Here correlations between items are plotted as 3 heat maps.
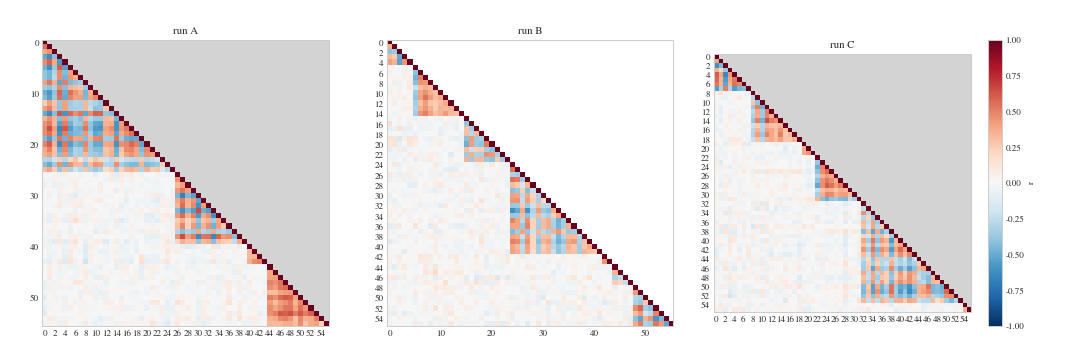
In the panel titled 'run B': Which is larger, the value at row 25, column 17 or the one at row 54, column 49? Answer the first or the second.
the first
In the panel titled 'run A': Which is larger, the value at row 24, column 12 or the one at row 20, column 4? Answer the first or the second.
the second
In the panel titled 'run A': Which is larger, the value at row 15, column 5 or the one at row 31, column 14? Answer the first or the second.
the second
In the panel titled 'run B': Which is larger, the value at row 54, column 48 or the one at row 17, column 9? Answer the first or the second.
the second
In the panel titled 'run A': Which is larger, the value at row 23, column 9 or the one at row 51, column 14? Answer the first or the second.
the first
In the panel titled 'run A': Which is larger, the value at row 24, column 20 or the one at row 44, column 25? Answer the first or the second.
the second
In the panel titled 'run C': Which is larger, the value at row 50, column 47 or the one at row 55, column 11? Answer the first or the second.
the second
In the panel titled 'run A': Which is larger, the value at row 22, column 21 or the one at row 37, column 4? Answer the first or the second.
the first
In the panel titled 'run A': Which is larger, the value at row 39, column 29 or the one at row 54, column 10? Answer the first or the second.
the first
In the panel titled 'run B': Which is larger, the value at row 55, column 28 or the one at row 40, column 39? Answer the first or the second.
the second
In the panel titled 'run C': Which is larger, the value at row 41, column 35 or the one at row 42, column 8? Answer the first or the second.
the second
